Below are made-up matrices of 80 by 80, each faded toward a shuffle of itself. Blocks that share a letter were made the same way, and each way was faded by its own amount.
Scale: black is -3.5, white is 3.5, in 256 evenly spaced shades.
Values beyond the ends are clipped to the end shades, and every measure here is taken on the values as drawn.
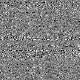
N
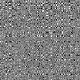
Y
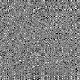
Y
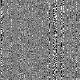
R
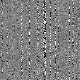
R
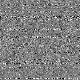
N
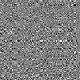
Y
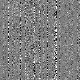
R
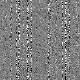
R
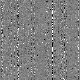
R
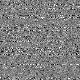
N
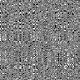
Y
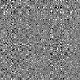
Y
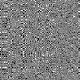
Y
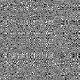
Y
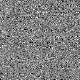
N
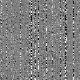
R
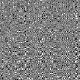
Y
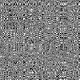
Y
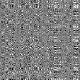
Y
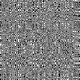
Y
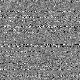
N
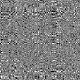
Y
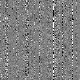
R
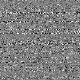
N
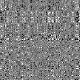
Y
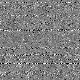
N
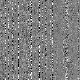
R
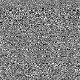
N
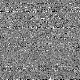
N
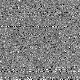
N
